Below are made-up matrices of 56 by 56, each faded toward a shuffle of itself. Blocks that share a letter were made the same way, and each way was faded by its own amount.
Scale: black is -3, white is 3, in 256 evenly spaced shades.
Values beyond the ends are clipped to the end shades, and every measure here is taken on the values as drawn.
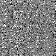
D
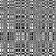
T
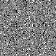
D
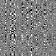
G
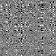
G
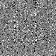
D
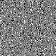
D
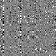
G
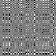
T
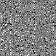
D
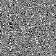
D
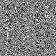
D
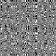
G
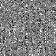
D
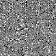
D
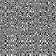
G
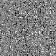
D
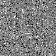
D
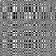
T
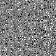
D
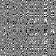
G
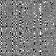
G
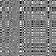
T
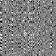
G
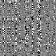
G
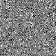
D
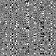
G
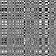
T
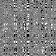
G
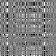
T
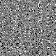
D
